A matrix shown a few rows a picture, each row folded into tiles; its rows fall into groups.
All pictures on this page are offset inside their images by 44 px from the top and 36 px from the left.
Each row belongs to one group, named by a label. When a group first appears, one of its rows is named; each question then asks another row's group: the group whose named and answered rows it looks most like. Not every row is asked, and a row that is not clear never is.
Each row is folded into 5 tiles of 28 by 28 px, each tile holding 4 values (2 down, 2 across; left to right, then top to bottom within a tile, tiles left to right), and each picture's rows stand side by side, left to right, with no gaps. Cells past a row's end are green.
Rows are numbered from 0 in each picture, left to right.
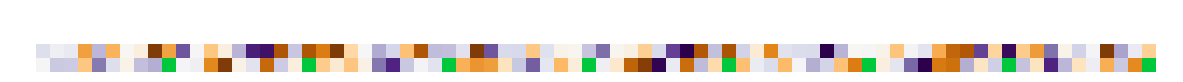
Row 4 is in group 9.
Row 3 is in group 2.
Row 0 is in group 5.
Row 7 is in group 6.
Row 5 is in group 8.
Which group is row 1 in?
9
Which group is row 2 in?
2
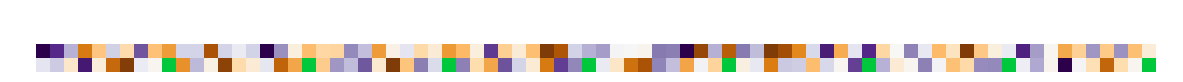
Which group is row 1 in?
8
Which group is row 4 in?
9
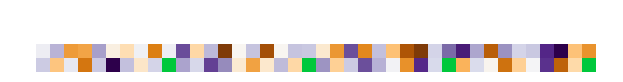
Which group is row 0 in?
5
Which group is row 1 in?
6
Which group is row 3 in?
8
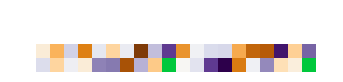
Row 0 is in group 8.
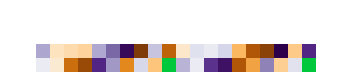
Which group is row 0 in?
9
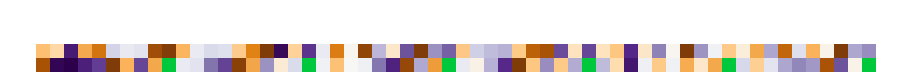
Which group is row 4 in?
6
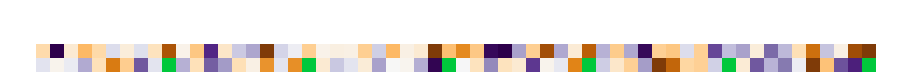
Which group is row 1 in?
6
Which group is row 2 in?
5
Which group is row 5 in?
5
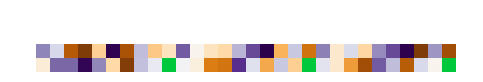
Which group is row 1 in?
9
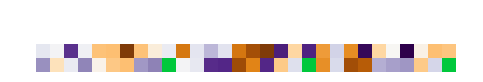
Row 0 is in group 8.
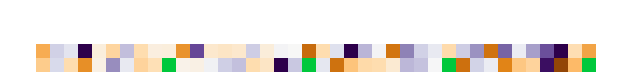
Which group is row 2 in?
2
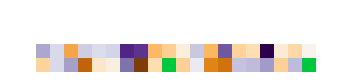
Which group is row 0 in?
8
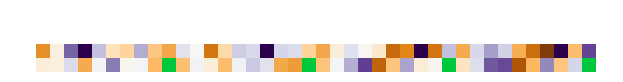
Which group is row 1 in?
8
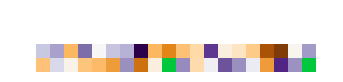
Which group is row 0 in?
8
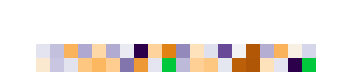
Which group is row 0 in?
8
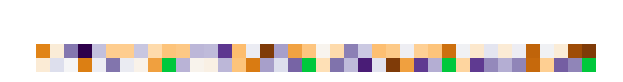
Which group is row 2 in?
5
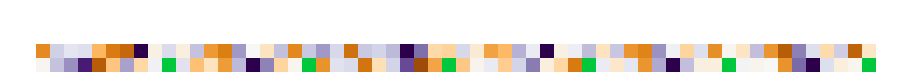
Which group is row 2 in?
8
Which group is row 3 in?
8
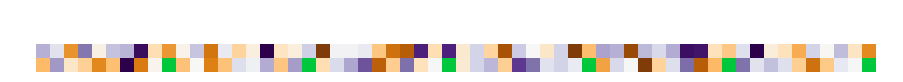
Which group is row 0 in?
8
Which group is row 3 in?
5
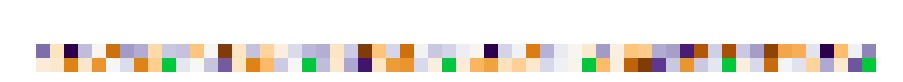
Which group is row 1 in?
6
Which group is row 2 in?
6
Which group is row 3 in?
2
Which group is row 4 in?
9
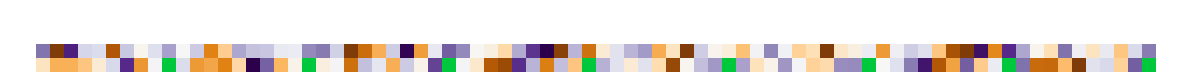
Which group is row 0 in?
2
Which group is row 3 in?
9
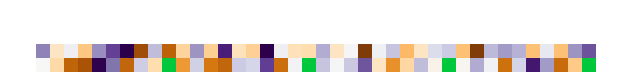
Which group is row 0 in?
9
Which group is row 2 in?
6
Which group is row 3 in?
2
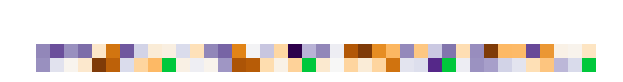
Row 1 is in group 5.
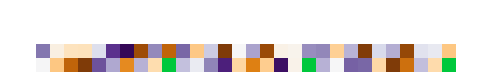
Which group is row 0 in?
9
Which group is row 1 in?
6
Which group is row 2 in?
6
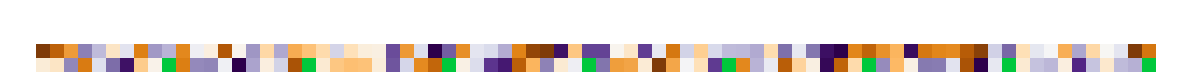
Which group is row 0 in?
2
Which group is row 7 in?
5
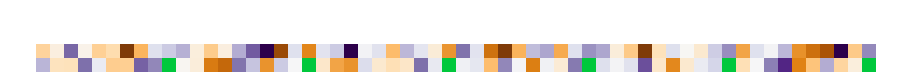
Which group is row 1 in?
9
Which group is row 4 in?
6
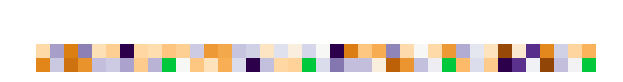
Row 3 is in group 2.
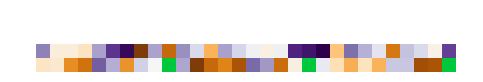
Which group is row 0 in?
9
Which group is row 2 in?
2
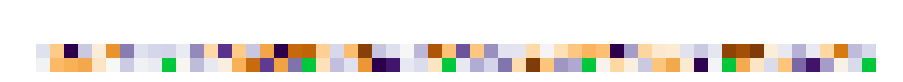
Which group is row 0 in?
2
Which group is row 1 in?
8
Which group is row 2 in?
5
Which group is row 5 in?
2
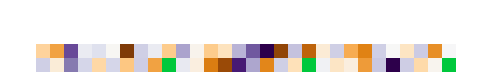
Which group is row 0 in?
6
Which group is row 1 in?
9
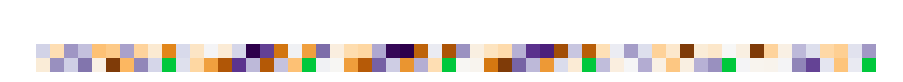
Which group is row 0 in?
5
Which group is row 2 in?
9
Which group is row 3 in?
9
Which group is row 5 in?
2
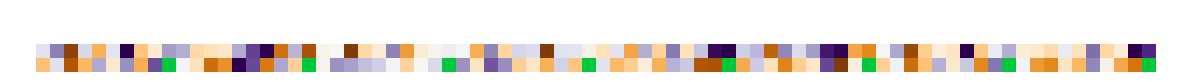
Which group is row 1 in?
9
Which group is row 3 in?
6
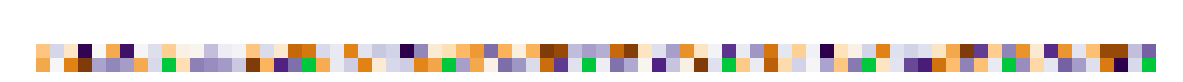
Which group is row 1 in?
5
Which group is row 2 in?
8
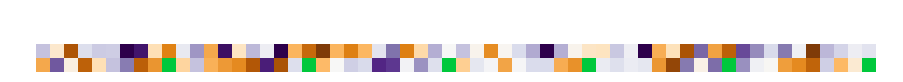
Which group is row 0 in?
8
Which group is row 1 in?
8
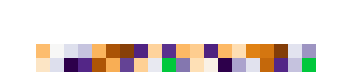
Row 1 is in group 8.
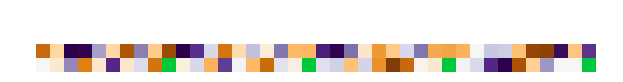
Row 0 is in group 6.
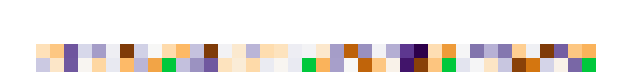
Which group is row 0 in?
6
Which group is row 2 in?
8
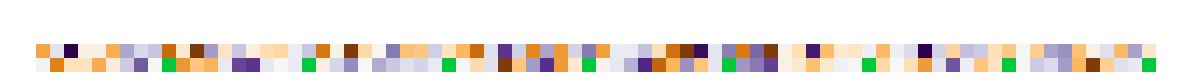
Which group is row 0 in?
2
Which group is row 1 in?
2
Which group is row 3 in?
2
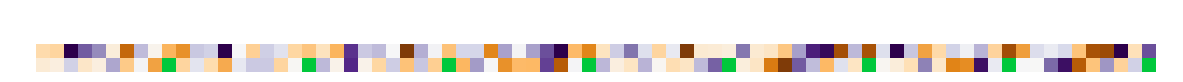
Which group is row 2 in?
6
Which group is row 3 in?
8
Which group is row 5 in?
9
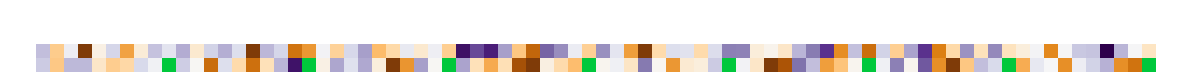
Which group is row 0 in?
6
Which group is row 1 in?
5
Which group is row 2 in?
5
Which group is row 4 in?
6
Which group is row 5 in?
9
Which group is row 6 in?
5
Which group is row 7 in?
8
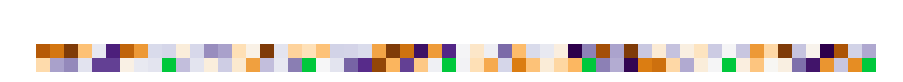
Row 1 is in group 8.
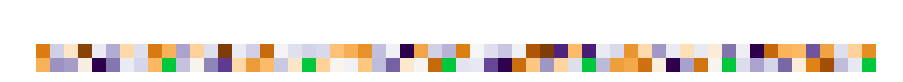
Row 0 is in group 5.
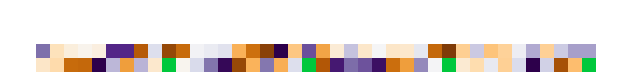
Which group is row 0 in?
9
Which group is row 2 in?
5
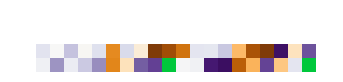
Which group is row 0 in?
5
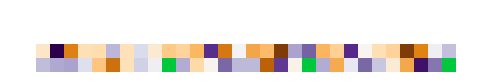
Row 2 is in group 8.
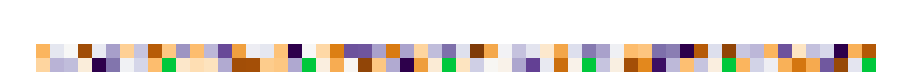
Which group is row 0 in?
5
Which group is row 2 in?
2
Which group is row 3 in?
2
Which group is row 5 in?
8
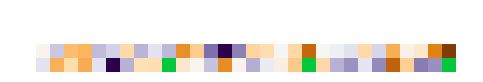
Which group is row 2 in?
5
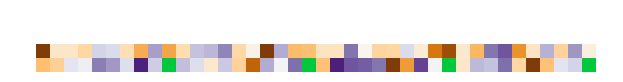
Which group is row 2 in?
5
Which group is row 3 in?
5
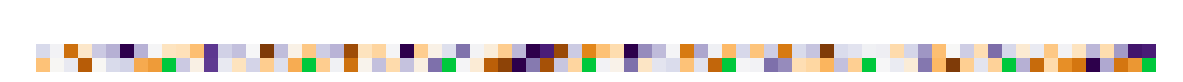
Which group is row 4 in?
6
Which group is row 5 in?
6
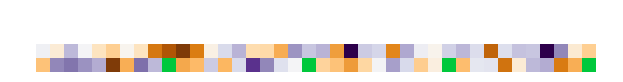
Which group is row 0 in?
5
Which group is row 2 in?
2
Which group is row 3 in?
8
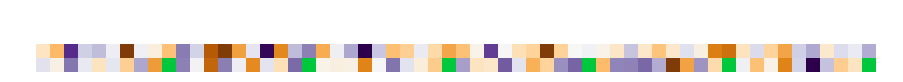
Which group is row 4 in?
5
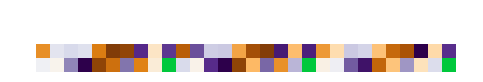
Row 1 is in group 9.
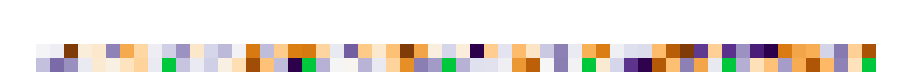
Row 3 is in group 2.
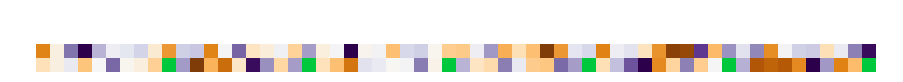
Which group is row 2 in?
2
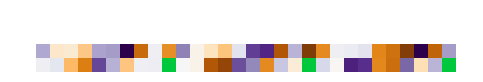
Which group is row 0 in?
9
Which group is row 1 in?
9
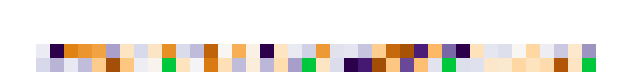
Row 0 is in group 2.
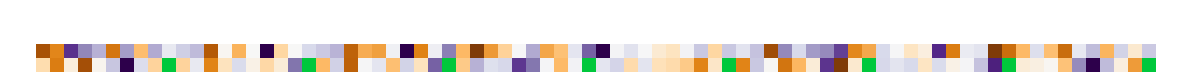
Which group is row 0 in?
2
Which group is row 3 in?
2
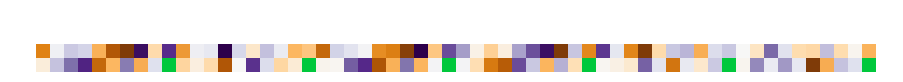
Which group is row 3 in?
9
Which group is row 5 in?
5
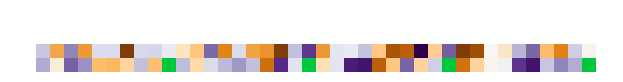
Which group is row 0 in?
6
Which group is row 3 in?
2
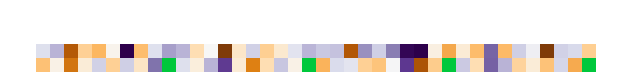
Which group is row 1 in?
6
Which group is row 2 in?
8
